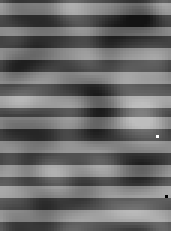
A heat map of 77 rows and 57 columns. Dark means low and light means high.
Two lone cells stand out: one far higher and one far lower than their neighbours. The ninth with the highest average is the middle right. Stripes running across repeat 10 times from top to bottom.
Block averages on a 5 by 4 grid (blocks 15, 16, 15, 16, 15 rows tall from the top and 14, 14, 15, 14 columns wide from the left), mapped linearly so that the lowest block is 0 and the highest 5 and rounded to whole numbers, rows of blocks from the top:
1 2 0 0 / 1 2 2 3 / 2 2 1 5 / 2 3 2 1 / 2 2 3 4
